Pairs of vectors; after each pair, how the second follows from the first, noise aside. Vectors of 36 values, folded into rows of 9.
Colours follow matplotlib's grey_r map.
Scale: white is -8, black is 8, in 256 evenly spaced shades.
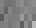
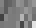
scaled up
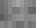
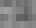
wrapped around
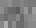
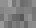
wrapped around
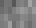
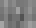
wrapped around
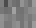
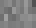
wrapped around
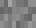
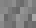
wrapped around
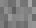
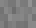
shrunk
